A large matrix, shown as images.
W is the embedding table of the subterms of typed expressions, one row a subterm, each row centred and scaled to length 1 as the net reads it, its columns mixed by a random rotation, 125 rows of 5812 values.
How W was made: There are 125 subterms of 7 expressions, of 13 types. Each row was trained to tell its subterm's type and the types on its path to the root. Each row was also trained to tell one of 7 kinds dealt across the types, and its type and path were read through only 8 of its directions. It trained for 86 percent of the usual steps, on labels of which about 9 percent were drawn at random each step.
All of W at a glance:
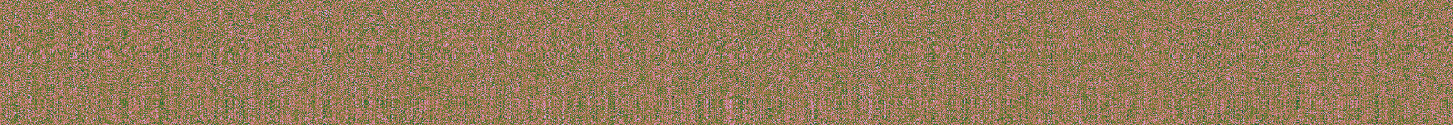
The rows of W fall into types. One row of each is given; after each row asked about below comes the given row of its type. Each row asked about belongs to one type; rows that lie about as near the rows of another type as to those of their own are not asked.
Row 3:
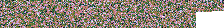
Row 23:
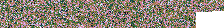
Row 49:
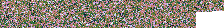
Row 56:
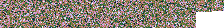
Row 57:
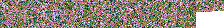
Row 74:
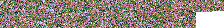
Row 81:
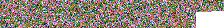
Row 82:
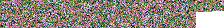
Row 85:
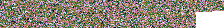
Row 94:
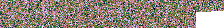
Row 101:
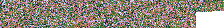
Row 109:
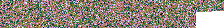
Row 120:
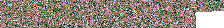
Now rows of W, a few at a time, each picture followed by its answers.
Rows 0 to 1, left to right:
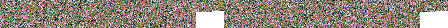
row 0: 23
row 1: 82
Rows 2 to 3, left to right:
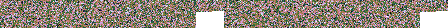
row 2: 57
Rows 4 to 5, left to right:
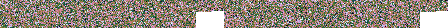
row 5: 109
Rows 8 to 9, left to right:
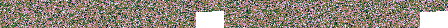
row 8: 49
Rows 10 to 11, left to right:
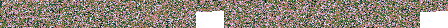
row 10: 85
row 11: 57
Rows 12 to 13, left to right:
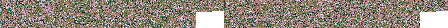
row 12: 49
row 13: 85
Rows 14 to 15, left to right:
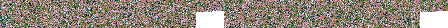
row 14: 82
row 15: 23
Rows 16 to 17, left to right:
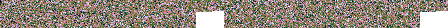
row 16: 85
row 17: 82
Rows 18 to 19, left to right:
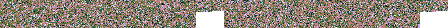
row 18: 82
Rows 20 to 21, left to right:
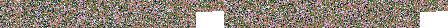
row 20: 101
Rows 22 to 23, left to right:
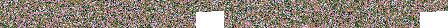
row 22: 94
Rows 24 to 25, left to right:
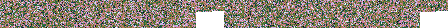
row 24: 120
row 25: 109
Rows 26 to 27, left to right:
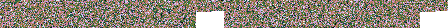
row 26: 74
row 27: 56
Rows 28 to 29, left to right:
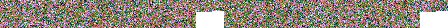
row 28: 23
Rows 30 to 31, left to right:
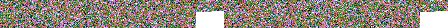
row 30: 94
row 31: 74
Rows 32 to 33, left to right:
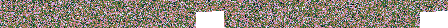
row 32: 56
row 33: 94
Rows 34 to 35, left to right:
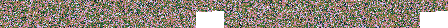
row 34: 3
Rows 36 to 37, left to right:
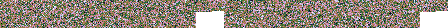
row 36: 49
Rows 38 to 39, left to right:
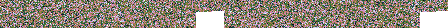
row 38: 101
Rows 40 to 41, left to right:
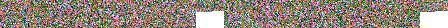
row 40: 109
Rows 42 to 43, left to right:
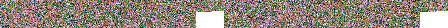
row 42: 49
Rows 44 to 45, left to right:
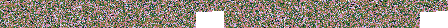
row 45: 94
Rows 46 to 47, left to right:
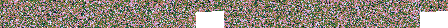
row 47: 109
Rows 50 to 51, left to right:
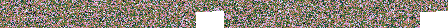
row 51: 82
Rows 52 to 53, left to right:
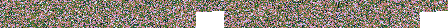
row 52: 85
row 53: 120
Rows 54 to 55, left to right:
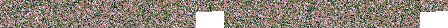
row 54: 120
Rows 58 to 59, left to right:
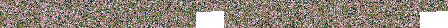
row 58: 57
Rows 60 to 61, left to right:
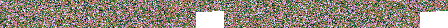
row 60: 57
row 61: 56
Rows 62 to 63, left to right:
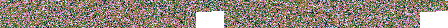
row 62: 94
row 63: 85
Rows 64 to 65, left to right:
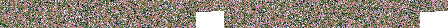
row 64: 57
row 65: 49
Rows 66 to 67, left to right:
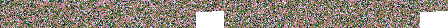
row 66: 109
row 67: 56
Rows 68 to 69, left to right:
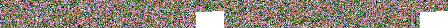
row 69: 23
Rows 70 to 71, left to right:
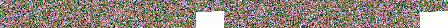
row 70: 56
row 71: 120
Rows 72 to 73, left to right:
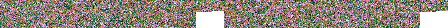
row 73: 82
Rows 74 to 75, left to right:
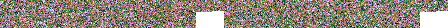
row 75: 109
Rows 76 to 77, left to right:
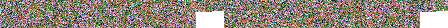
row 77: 49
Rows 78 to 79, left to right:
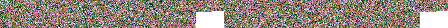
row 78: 94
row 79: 49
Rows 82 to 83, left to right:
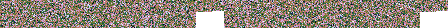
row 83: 49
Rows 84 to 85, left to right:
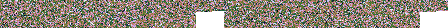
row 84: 101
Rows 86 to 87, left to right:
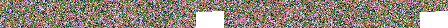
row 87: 57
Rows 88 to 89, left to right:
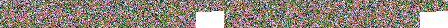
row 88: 94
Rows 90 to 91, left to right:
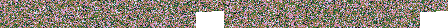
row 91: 82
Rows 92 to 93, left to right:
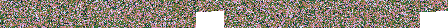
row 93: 82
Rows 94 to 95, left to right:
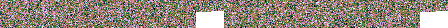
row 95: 56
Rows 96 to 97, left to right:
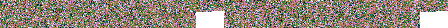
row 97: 23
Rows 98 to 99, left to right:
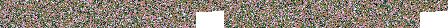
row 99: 94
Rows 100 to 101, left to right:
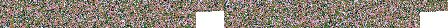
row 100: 101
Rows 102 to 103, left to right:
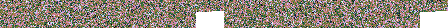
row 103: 81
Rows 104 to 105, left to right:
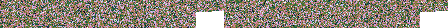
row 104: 81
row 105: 56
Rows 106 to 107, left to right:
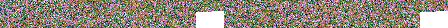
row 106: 101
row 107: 101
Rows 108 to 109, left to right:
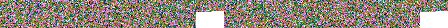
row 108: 49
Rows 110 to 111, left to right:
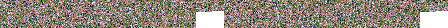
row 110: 56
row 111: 57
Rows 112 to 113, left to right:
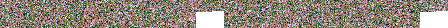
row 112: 101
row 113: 57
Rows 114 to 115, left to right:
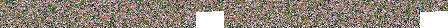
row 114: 3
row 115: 74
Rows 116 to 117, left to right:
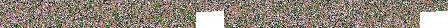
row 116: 57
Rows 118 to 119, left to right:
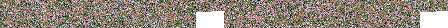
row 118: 94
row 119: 23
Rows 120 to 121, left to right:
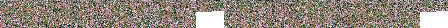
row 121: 56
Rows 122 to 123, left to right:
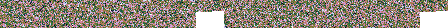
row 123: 81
